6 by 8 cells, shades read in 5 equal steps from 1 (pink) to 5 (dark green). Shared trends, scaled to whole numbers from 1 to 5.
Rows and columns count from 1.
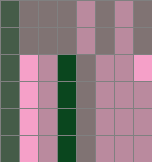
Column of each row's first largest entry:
1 1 4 4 4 4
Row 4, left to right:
4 1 2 5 3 2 2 2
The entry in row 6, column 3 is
2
